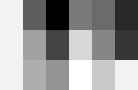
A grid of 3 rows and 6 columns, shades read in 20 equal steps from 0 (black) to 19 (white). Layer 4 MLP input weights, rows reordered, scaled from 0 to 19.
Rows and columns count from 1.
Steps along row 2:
down down up down down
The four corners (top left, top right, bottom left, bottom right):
18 3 18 18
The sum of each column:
54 32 16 44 33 25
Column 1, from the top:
18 18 18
